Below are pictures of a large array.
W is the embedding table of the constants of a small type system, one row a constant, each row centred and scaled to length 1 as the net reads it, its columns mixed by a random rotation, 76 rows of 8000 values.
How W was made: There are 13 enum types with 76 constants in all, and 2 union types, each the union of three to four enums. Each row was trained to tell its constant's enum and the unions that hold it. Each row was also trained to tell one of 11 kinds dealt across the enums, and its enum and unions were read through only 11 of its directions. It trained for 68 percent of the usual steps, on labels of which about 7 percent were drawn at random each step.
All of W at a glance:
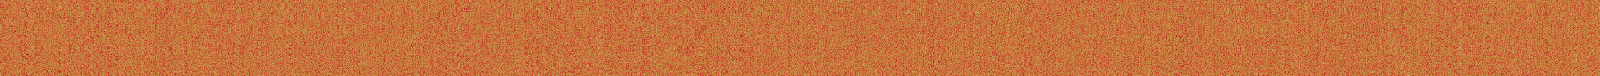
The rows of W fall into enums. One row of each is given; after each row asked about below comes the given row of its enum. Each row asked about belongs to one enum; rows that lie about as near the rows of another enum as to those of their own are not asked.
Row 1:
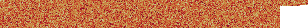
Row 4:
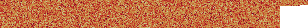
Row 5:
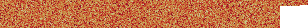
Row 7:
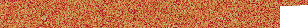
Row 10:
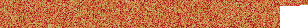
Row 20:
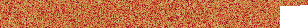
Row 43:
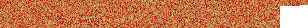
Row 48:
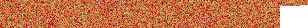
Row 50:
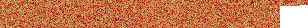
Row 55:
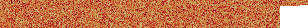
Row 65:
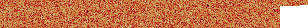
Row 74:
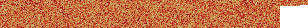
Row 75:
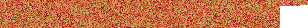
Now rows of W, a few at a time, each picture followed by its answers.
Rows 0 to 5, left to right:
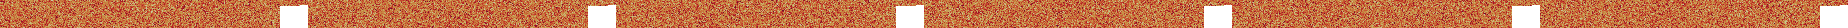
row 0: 10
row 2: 50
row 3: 7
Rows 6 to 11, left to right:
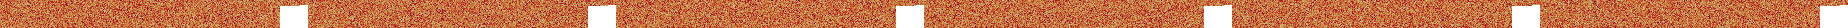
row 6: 20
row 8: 74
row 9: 74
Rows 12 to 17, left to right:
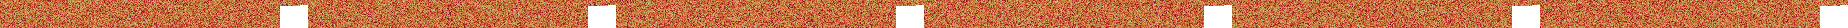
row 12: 7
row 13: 7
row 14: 4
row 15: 7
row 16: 65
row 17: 43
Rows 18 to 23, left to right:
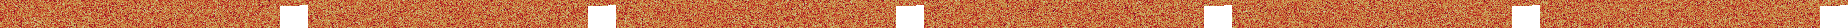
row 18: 43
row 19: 7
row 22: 50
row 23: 48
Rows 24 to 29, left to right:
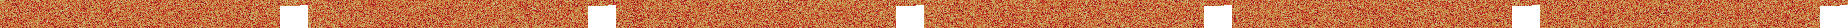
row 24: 1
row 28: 65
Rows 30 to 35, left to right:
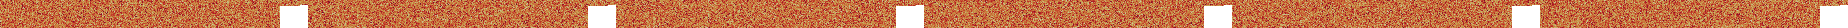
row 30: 50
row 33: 43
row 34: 50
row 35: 74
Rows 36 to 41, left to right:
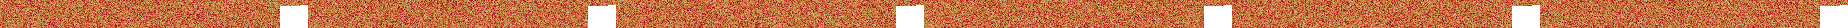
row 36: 74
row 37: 20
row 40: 4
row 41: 74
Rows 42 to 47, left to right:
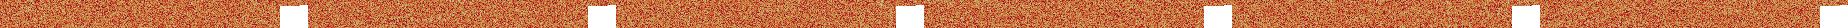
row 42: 4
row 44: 10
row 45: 50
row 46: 43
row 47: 65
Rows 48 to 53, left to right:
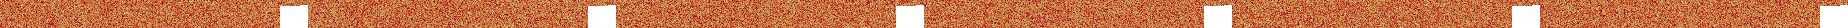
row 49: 20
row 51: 65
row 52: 4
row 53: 4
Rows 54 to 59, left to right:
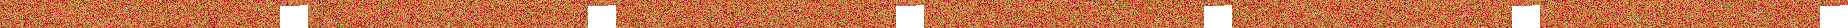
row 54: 48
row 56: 1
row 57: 7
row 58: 74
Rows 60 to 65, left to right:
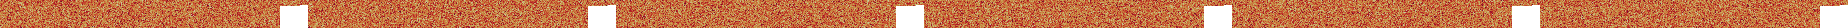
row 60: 65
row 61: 43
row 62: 4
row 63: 48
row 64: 10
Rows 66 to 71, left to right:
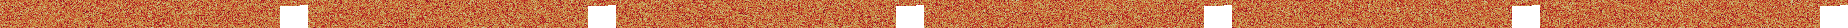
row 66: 65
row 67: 50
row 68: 20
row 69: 74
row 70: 43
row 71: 4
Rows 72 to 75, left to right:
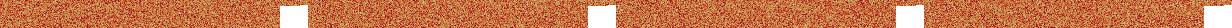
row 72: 65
